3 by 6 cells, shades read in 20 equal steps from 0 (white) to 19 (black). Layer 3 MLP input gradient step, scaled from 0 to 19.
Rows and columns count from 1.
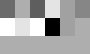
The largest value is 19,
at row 2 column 4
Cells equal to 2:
2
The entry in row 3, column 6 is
6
